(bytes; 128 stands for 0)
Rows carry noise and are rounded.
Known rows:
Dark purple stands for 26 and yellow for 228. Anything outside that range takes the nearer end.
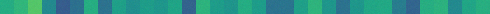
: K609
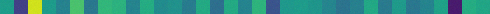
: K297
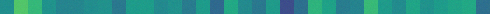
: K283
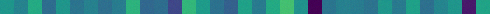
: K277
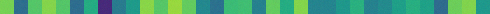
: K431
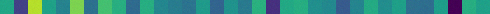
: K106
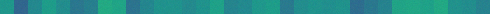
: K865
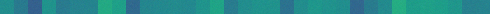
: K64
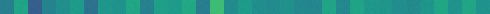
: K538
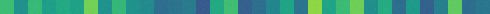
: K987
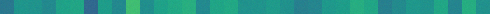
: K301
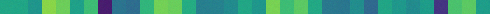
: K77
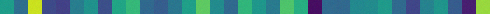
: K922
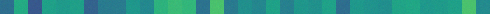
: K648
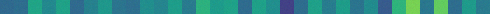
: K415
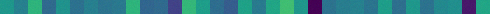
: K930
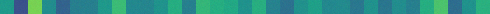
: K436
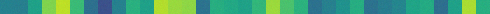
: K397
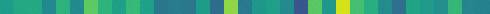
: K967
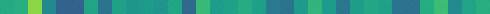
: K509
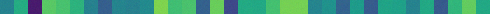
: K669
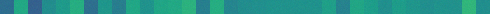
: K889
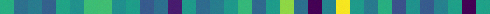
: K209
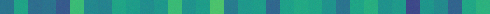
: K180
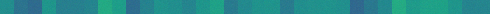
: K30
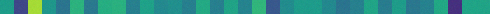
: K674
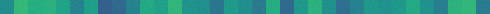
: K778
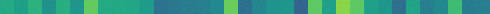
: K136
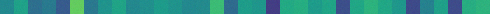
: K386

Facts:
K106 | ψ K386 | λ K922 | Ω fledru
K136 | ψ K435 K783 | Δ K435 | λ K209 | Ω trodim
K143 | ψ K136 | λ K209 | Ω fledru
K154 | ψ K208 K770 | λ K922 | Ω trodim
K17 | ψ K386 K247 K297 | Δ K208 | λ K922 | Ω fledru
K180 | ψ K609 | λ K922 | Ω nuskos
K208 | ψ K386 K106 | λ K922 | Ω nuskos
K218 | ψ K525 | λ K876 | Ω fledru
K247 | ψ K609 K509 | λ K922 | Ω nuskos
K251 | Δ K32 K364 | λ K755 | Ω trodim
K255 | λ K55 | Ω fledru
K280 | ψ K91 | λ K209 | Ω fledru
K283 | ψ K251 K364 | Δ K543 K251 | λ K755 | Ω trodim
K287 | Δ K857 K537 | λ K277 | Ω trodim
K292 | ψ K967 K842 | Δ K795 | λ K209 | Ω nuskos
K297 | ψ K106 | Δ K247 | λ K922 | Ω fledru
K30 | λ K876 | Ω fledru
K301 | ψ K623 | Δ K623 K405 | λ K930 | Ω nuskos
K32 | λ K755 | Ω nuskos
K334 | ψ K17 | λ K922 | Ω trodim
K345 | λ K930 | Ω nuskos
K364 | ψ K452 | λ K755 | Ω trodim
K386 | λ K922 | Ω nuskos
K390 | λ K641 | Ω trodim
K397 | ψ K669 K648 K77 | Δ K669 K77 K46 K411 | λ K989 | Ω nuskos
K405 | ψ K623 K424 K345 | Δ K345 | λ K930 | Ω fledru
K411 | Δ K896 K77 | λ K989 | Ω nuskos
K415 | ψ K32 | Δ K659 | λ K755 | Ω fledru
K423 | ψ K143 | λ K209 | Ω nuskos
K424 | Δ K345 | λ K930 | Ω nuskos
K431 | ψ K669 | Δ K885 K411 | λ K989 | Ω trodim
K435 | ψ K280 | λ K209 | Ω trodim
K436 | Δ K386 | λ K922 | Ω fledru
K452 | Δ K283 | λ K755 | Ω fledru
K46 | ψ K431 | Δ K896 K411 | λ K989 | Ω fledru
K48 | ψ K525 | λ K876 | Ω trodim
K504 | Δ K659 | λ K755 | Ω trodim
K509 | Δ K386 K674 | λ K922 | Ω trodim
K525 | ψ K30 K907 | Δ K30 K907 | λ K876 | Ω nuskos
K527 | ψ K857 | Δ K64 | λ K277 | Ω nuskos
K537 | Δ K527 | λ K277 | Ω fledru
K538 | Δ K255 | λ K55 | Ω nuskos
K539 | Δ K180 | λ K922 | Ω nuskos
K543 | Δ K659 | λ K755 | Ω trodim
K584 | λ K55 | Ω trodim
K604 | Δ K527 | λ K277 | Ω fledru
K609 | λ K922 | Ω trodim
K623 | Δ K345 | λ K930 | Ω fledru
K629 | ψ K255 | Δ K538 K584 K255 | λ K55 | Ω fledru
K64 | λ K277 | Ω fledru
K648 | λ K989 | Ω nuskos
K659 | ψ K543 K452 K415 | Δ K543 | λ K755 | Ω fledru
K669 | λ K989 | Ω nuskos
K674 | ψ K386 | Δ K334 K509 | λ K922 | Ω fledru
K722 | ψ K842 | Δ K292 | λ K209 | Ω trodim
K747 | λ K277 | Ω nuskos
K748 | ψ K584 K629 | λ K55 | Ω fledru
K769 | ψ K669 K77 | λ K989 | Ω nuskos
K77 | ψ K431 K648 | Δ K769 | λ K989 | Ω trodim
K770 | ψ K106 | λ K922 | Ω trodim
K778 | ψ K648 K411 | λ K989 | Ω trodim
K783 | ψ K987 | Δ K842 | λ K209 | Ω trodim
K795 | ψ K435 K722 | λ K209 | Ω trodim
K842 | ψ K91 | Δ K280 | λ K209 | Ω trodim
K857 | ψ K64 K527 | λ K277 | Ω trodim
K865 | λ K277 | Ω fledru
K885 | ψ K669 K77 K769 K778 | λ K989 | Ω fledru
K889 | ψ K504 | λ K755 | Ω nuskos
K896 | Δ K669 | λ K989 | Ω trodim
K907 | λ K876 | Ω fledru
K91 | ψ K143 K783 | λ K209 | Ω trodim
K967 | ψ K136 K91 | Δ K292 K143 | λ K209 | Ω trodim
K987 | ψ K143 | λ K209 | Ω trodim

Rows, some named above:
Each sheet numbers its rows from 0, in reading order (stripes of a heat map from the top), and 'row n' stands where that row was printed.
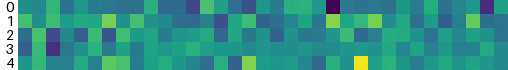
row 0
K755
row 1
K987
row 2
K32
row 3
K527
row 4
K722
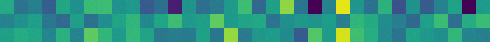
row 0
K209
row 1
K539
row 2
K967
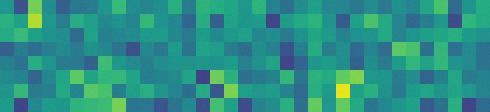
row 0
K436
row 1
K770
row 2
K390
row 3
K659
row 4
K452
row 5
K423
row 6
K722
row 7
K143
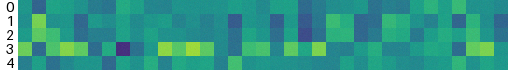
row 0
K604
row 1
K364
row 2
K251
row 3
K431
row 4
K424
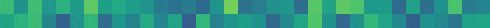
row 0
K783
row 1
K334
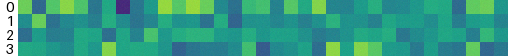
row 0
K431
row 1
K857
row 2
K525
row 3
K91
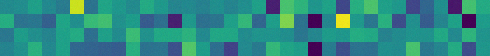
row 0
K208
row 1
K209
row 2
K301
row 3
K989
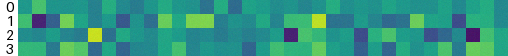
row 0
K48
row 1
K885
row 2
K208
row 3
K896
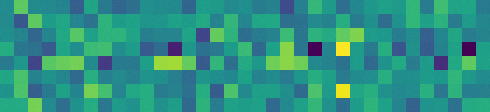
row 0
K543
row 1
K629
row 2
K423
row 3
K209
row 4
K769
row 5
K584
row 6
K842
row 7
K154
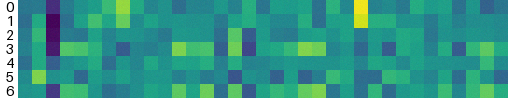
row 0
K280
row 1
K292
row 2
K345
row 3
K669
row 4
K889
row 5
K364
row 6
K411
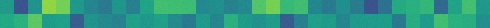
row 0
K46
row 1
K287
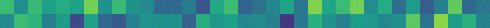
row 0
K987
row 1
K504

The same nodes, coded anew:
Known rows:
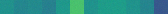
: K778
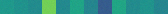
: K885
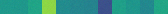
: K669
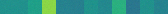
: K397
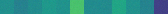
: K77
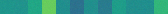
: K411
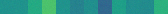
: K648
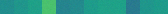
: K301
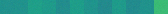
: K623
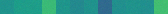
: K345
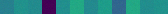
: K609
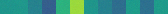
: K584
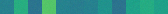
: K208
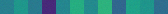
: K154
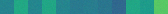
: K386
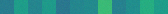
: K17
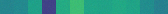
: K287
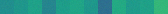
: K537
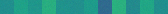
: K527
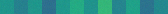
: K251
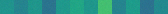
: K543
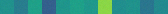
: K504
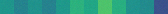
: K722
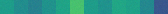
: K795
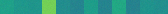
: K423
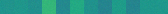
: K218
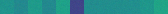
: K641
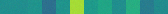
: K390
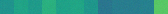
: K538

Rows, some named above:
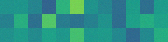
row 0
K584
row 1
K208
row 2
K629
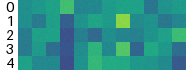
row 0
K301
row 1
K504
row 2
K539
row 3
K770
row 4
K91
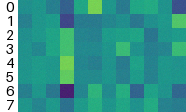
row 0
K857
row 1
K436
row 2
K301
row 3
K452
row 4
K889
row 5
K889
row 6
K154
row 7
K896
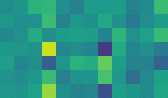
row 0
K424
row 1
K659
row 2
K604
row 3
K769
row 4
K136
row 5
K415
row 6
K669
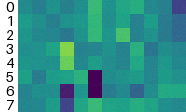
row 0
K431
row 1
K364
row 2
K283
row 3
K397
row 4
K46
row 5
K209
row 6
K922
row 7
K287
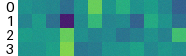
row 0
K48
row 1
K334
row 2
K32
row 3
K525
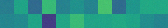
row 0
K106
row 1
K287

